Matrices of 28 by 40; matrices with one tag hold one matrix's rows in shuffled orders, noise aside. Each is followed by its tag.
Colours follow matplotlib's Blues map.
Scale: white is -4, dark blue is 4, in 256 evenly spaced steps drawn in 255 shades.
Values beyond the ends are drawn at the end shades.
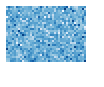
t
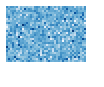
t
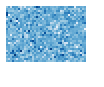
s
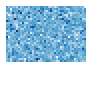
s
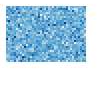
t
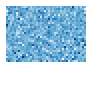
t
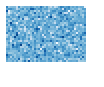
s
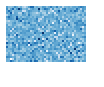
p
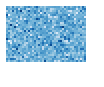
s
